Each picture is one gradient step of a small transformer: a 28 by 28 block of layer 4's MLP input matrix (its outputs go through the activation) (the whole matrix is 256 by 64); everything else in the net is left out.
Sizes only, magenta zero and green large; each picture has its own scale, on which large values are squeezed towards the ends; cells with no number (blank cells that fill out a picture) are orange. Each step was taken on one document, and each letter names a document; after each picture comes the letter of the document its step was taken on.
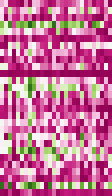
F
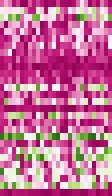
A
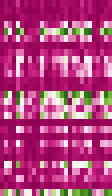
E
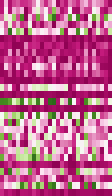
A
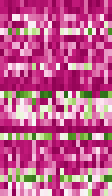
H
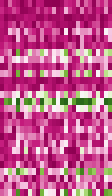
E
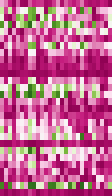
F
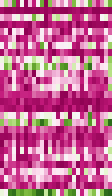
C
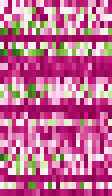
F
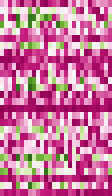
F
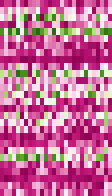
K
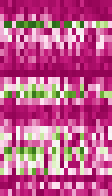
F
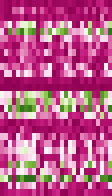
H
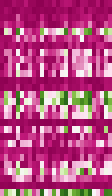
E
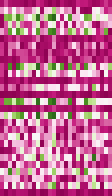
A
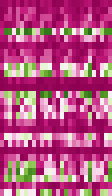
H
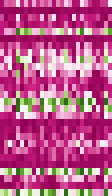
E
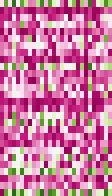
C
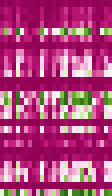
E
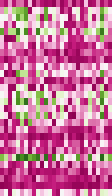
K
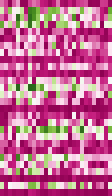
F
